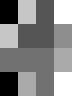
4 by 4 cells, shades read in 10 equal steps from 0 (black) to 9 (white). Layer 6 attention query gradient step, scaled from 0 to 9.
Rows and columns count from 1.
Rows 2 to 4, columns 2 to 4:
3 3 5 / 4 4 6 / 6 4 9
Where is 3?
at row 1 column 3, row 2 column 2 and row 2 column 3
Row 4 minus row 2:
-7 3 1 4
